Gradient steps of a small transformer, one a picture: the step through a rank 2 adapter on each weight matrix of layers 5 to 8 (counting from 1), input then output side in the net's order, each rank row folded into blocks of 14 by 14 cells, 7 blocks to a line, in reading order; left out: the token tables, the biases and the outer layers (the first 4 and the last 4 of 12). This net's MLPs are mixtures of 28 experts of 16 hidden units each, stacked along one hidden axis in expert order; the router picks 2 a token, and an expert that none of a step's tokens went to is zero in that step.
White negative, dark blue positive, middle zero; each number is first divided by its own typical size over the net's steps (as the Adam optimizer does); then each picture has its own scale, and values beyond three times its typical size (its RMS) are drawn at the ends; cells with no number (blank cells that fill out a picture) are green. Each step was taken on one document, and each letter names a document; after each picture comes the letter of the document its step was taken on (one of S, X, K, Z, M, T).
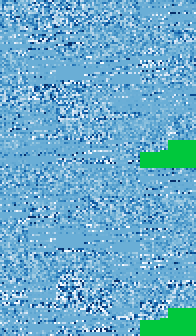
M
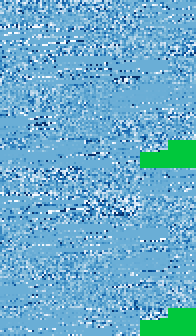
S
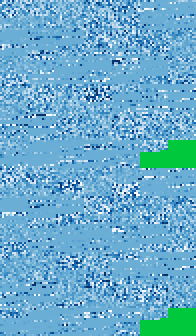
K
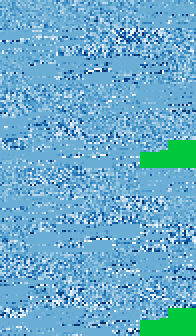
S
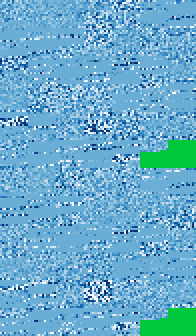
K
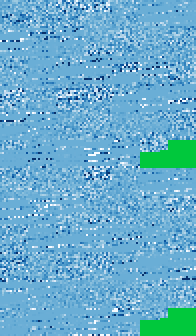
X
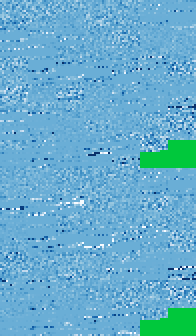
X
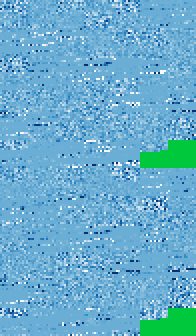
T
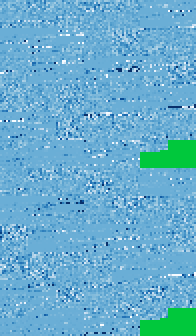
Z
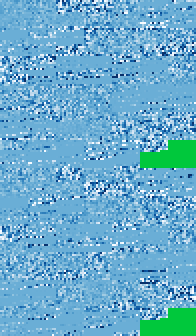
S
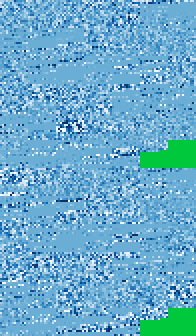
M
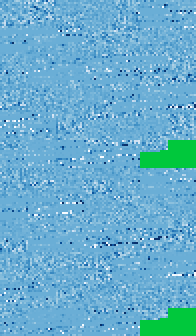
Z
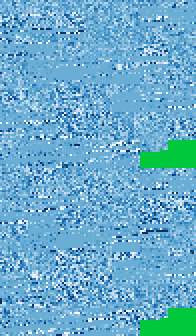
M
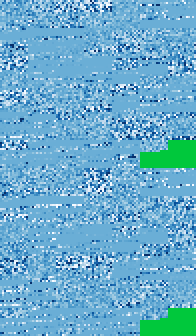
K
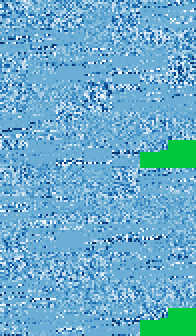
M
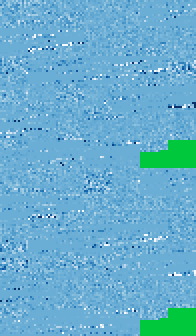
Z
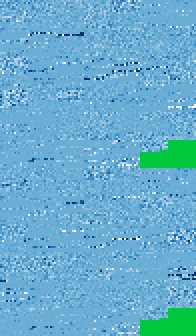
X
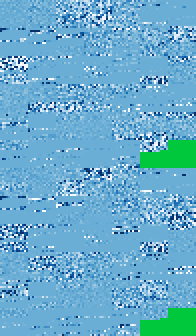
K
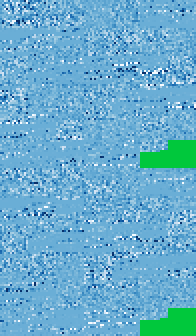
Z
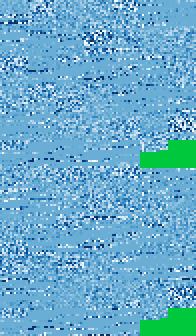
X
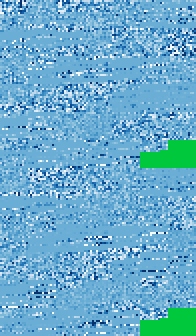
S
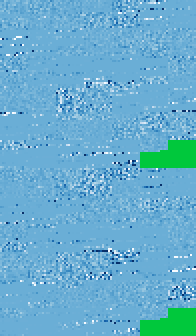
T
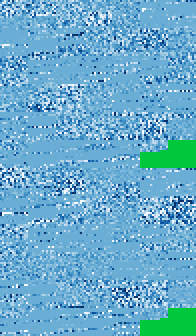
K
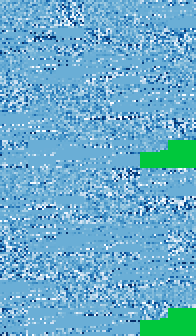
M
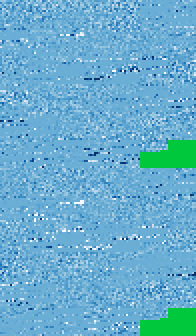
X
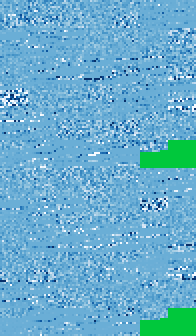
X
